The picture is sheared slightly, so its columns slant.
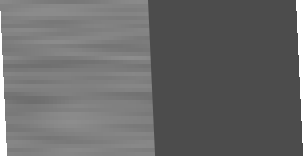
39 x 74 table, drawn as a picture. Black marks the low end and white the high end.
The table splits into one row of 2 panels. Panel 1,1: middling, streaked across, faint in contrast. Panel 1,2: low, flat.
